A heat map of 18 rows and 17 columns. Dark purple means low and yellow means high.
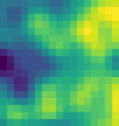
Lone odd cells: none. Ninth with the highest average: top right. Ninth with the lowest average: middle left. Slope: up to the right. Average level on the scale: 60%.
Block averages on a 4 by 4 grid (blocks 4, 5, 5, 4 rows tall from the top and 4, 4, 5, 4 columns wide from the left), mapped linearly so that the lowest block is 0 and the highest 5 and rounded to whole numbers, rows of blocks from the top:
1335
1244
0234
3334
